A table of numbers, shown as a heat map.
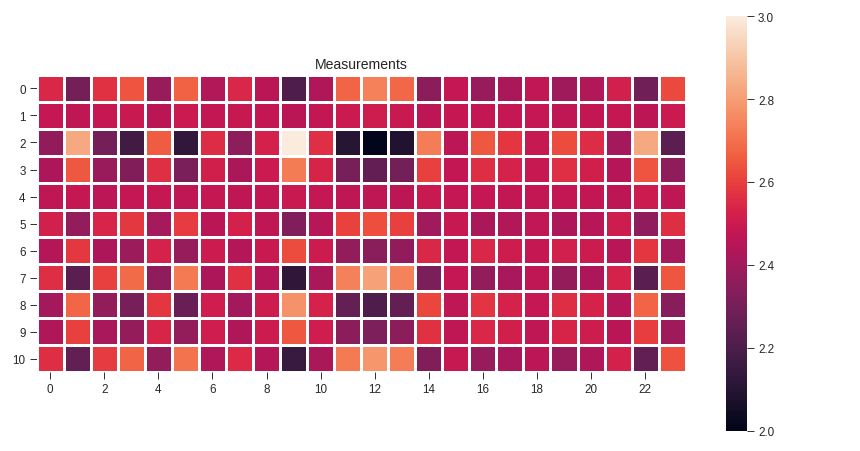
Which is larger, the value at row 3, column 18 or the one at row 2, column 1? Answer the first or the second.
the second
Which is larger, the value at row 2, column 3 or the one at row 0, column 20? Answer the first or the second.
the second
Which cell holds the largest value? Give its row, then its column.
2, 9
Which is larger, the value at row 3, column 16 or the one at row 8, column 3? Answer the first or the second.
the first
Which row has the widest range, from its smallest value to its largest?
2
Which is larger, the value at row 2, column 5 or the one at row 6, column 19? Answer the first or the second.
the second
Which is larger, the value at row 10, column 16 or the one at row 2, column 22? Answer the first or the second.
the second
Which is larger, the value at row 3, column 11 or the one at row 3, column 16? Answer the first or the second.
the second
